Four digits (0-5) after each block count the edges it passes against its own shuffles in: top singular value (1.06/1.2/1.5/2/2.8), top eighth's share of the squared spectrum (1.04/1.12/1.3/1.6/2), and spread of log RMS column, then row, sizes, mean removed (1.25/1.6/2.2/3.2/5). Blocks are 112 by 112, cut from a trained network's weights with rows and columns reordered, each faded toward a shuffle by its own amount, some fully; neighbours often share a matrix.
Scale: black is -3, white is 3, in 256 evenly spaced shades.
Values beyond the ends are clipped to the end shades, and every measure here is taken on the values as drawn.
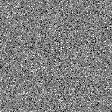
3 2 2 0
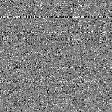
4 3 0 3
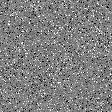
1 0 0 0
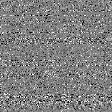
3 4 0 4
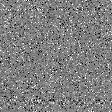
3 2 0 1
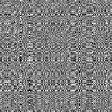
5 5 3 4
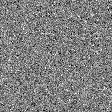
2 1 0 0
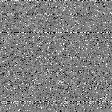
4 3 0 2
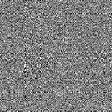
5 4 2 3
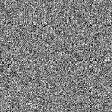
4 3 1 1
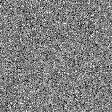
2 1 0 0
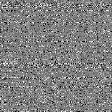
4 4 0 4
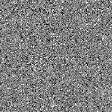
3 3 2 2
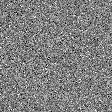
0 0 0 0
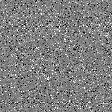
3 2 0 2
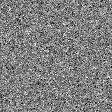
0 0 0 0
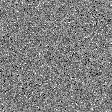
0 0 0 0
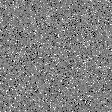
1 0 0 0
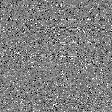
4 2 0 2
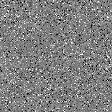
3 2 0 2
